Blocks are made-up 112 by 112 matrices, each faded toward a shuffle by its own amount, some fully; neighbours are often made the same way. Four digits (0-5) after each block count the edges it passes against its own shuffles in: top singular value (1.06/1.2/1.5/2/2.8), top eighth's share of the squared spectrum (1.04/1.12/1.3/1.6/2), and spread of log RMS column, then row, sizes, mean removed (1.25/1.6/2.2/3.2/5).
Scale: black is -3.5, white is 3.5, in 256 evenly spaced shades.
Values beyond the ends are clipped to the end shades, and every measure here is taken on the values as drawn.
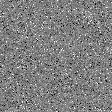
0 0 0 0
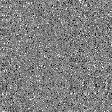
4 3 1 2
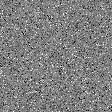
2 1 0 0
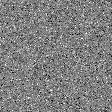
0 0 0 0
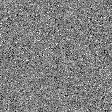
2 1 0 0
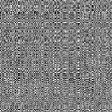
5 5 4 4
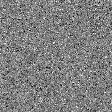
3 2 0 0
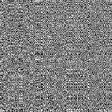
5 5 3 3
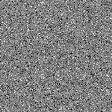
3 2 1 1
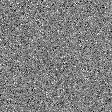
1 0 0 0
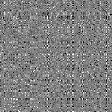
5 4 3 3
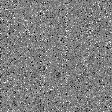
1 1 2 0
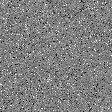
0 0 0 0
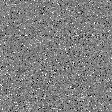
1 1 0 1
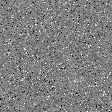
0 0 0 0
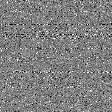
2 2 0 3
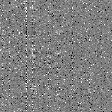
4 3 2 1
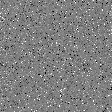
0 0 0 0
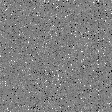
2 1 1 0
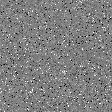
1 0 0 0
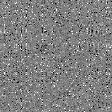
4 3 2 1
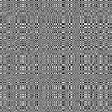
5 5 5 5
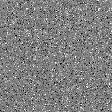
3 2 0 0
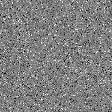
3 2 1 0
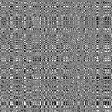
5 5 4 4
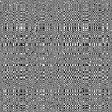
5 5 4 4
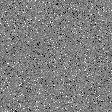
0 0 0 0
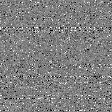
2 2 2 3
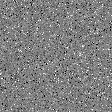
2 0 0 0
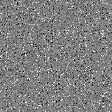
3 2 1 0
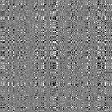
5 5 4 4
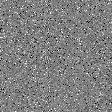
3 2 0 0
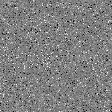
3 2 1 0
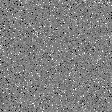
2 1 0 0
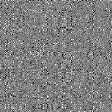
5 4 3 2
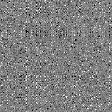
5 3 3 2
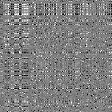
5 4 3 3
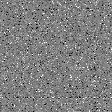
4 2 1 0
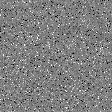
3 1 0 0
